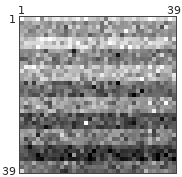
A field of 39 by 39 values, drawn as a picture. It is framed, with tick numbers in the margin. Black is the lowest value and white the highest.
Histogram: bell-shaped. Stripes: horizontal, repeating 5 times. Slope: up to the top.
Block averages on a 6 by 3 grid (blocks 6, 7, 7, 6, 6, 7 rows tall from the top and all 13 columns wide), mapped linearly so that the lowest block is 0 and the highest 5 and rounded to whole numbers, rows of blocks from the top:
555 | 544 | 333 | 333 | 222 | 000
